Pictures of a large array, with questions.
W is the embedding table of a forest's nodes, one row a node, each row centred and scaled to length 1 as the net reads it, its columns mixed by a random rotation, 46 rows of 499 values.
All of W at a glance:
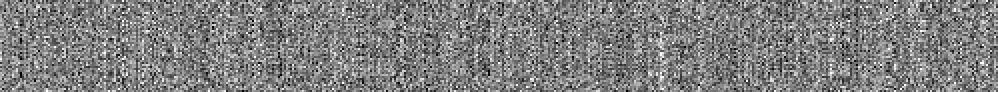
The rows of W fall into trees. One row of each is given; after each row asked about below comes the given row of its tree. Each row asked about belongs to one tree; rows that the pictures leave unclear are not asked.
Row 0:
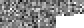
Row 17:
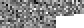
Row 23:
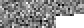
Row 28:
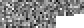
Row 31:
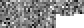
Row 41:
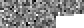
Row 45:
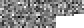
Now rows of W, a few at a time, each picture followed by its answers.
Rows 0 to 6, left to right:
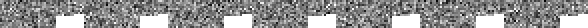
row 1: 41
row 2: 45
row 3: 45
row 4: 41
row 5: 41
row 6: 0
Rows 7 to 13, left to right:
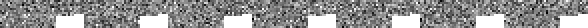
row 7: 41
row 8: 23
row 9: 28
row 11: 31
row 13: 31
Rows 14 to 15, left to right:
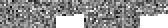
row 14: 17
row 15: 0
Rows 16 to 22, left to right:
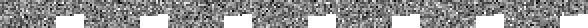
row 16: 23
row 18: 45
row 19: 0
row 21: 28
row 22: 41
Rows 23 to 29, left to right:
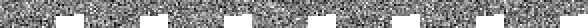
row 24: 28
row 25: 41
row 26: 28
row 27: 23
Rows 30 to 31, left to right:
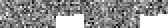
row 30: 41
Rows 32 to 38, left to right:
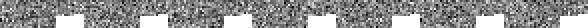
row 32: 0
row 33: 45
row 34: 0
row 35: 31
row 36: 0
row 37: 0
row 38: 28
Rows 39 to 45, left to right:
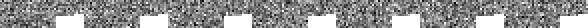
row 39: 23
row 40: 23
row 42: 17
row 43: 31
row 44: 28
